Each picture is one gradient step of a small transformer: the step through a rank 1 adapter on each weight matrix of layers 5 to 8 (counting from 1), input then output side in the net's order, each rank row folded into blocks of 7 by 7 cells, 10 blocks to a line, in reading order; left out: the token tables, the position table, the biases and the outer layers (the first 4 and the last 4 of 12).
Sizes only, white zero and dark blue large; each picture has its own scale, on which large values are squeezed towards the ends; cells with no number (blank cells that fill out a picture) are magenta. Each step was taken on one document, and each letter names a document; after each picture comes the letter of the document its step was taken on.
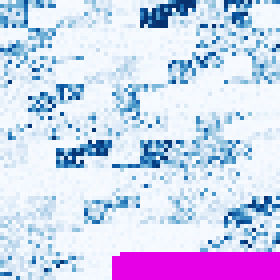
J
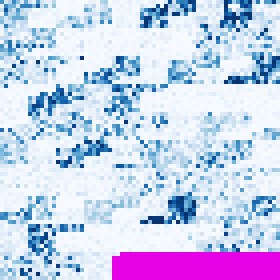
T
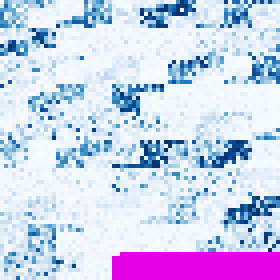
J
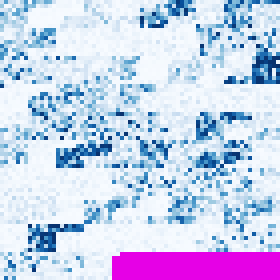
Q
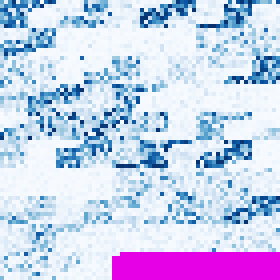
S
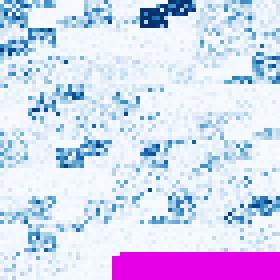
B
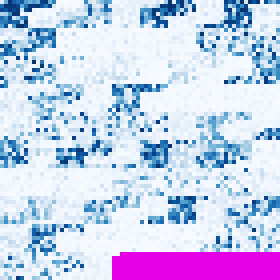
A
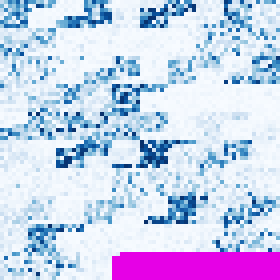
T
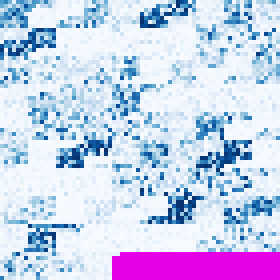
Q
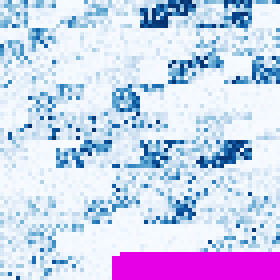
J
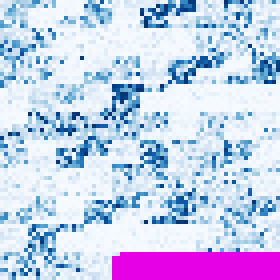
T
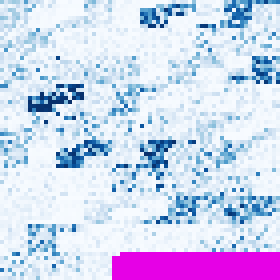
B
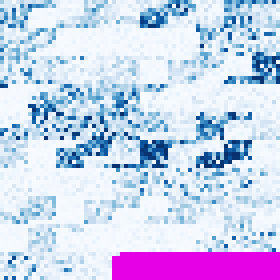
Q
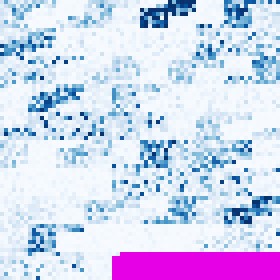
B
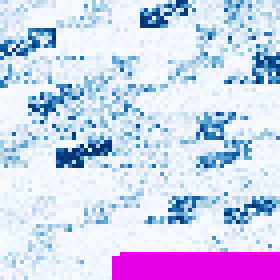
Q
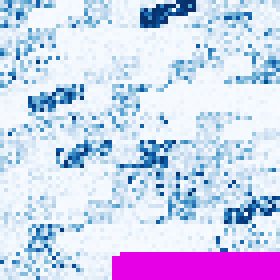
T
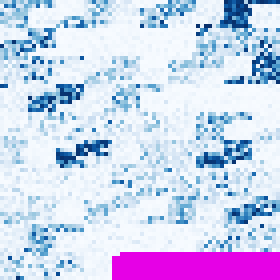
A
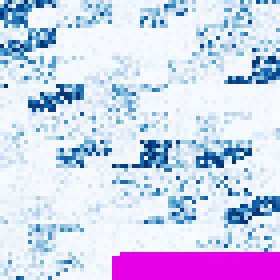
A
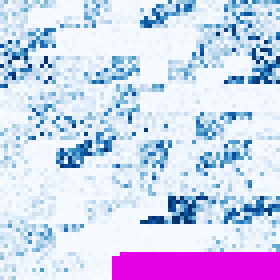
Q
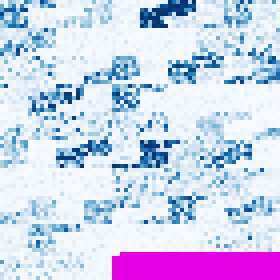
A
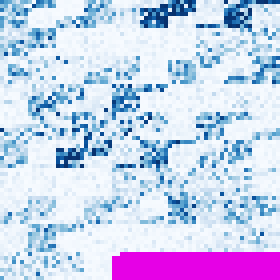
B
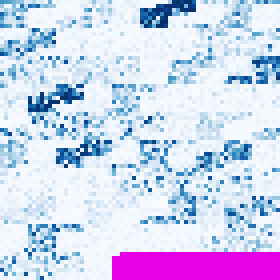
B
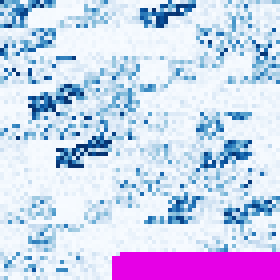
Q
